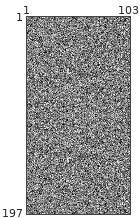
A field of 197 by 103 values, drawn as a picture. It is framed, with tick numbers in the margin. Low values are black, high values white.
There is no overall slope. There is no seam. The grain is fine, like static. It is mirror symmetric from top to bottom. No single row or column stands out from its neighbours. There are no regular stripes. The histogram is bell-shaped.
